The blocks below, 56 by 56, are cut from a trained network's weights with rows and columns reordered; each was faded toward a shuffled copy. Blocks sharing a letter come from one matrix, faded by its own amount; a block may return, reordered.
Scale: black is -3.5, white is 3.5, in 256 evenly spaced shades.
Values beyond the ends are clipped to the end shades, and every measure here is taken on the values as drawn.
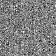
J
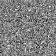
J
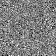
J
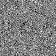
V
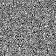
V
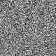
V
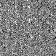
J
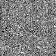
J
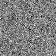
V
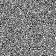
V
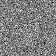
V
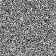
V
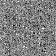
J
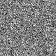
V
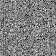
J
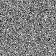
V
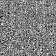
J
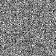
J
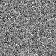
V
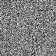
V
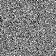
V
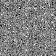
J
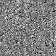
J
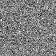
V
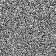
V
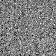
J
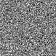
V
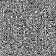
J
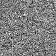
V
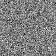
V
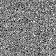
J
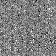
J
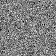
V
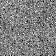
J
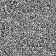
V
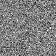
V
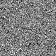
V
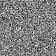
V
